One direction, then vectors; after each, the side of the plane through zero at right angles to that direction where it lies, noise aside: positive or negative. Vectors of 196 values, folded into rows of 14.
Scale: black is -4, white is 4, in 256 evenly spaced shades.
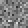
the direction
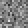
positive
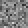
negative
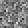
positive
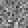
positive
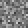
positive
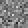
negative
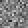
negative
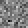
negative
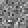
positive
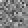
positive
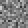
negative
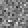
positive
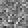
positive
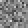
positive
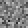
negative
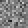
negative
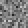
positive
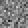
negative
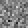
negative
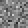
negative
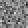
negative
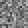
negative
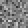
positive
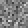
positive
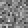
positive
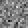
negative
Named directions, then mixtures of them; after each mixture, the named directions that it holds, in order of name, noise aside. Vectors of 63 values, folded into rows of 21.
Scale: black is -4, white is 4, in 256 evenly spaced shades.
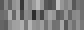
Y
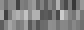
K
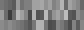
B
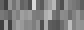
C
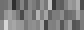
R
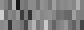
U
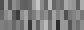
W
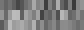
K, R, Y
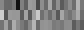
K, R, U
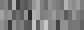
U, W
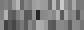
B, K, R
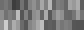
B, R, U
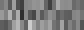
U, Y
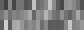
C, R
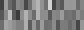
R, U, W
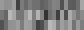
B, K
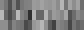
B, U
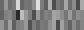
U, W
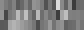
K, Y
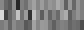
B, K, U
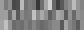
R, Y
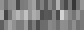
K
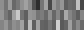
W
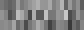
B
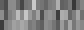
C, K, Y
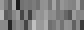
U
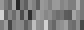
U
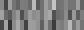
C, U, W
